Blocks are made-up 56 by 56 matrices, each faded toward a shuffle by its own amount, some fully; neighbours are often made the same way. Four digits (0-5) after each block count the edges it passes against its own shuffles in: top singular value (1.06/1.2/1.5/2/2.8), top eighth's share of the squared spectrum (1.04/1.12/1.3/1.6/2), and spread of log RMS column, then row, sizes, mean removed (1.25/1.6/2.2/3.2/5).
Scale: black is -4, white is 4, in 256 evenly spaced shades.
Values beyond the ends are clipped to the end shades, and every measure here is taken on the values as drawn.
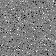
0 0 0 0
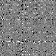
4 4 2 2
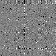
4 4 2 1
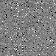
3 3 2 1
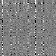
4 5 3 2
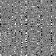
4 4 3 2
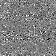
1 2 0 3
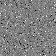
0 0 0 0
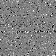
2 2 0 1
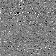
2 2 0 2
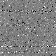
2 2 0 2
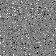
1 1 0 1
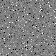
0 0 0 0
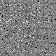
2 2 0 1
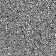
0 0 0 0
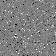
1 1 0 0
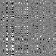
4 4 3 2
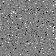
2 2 0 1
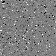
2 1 0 0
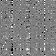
4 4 2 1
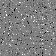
2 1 0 0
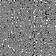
3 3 1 1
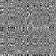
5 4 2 3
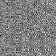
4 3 2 2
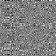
4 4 2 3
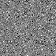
3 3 0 0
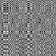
5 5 4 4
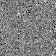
1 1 2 0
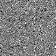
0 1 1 0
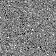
0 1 1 0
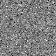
0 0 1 0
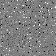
1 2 1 1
